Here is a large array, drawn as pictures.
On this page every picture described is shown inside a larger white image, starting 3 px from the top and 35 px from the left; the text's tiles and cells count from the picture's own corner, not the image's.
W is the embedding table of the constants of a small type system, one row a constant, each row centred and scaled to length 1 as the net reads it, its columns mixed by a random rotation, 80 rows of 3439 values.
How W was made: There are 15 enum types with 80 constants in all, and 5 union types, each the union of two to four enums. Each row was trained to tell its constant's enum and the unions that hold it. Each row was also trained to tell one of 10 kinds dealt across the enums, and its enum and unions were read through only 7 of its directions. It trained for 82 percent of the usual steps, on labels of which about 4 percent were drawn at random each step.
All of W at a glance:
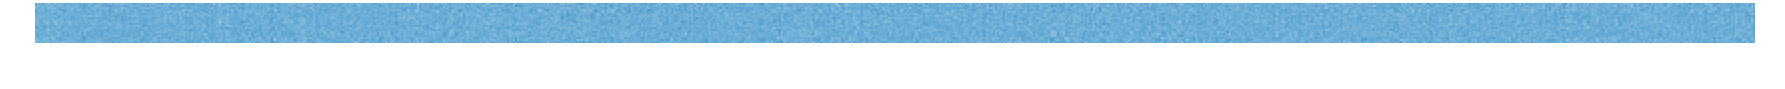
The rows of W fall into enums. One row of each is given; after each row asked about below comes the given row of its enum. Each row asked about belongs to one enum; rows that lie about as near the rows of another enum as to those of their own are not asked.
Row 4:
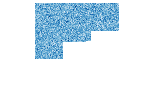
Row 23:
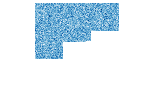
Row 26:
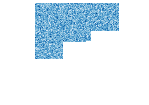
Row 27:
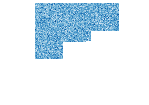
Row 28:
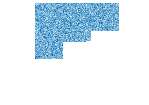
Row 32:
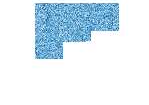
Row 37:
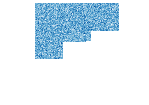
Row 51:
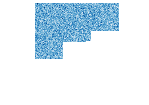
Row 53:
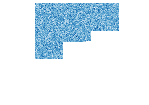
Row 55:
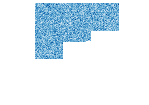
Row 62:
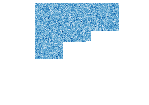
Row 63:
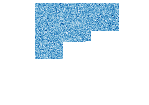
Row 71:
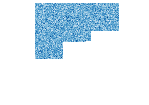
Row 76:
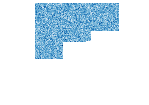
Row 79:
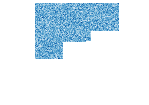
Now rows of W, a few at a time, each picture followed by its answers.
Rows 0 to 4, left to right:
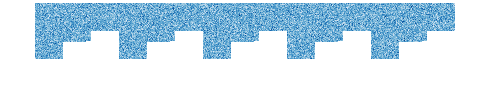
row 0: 79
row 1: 51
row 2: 37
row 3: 79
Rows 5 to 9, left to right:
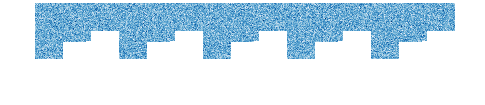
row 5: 71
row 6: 62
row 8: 79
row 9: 37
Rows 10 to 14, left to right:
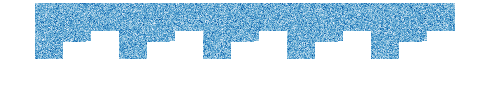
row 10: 26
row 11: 55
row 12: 4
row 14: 51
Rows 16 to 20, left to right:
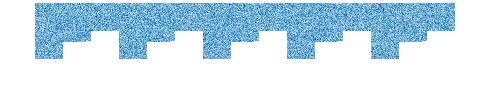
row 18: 51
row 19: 51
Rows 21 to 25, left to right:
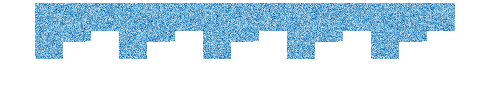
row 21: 23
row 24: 27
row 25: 71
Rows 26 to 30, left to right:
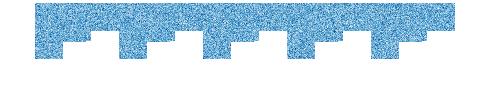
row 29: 23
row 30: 51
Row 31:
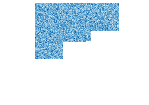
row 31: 26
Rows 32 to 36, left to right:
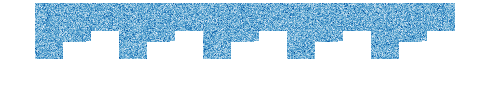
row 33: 28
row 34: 4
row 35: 26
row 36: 37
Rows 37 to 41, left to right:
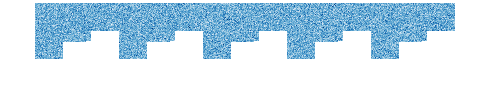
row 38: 28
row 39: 71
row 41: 71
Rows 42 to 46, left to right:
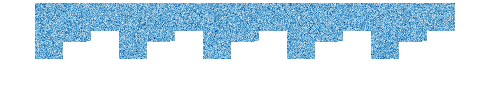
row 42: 28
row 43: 26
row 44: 4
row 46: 79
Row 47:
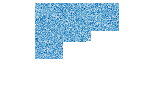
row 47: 27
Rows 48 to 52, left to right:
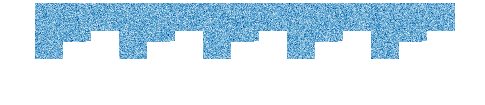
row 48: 51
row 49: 32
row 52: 28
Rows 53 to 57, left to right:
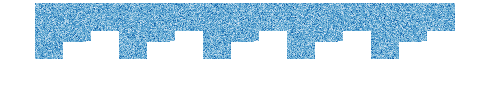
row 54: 28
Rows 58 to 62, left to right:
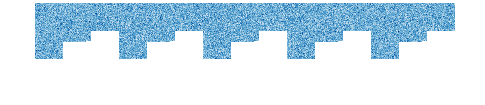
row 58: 26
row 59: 62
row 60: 55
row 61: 23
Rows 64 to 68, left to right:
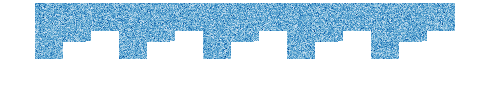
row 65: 28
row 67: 32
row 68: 55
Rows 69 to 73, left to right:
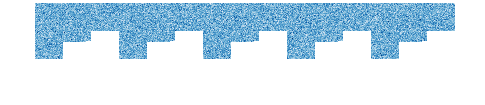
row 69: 55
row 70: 71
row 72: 4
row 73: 71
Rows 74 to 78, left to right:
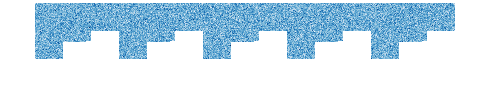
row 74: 26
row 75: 4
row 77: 53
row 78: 4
